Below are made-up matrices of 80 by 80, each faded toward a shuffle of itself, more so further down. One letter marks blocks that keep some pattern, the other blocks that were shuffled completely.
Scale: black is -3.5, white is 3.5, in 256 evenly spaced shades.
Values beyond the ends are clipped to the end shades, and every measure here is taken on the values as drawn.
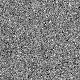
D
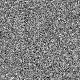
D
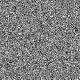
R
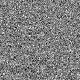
R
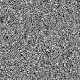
R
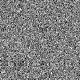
R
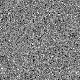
R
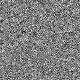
R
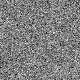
D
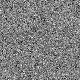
D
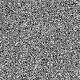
R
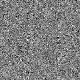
R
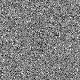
R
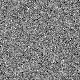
D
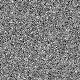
D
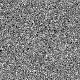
R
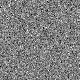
D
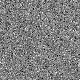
D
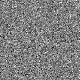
R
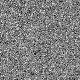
D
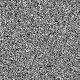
D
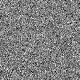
R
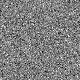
R
